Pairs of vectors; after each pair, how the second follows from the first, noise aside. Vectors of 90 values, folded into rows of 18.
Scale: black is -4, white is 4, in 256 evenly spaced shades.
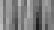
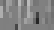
partly zeroed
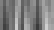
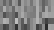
sign-scrambled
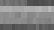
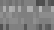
partly zeroed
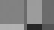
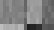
copied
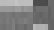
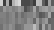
sign-scrambled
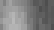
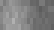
shrunk
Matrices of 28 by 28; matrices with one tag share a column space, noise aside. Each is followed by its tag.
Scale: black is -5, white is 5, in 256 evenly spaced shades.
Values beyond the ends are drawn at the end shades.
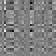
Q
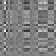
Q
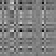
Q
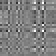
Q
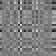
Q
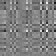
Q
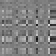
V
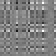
Q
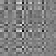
Q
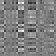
Q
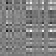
Q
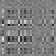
V
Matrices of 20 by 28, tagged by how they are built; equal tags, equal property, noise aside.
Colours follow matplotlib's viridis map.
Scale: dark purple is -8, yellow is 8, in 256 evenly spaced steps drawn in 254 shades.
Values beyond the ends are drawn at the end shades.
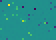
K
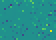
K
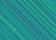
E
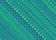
E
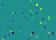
K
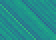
E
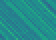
E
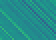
E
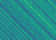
E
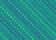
E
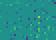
K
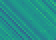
E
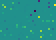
K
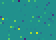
K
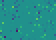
K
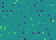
K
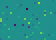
K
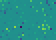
K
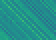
E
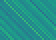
E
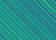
E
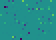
K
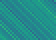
E
